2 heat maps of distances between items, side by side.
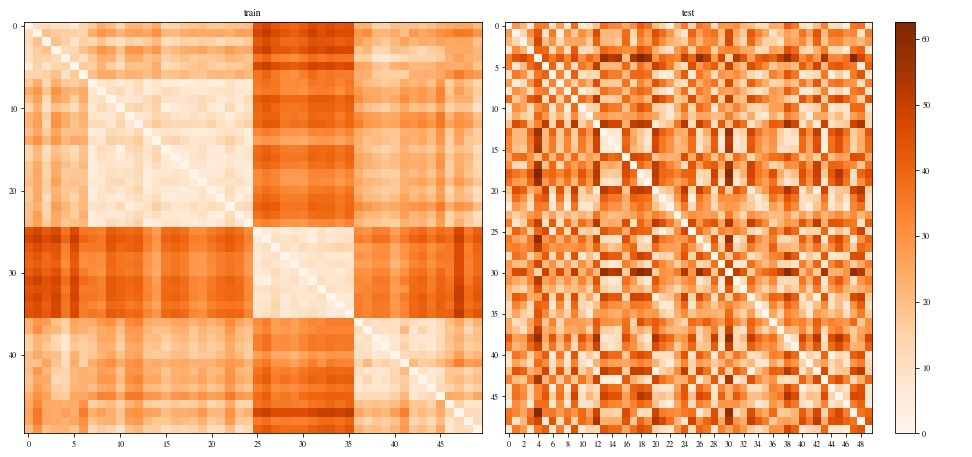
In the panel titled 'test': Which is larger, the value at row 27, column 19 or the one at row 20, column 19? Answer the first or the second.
the second
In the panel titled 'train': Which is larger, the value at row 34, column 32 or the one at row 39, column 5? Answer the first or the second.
the second
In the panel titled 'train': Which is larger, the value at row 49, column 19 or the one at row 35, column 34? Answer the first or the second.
the first
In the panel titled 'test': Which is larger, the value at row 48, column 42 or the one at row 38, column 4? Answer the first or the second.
the second
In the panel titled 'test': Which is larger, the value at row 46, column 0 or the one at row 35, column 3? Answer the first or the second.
the second
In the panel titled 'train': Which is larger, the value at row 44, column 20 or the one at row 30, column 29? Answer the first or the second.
the first
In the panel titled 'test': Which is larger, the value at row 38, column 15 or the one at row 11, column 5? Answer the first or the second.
the second
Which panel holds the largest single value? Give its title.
test
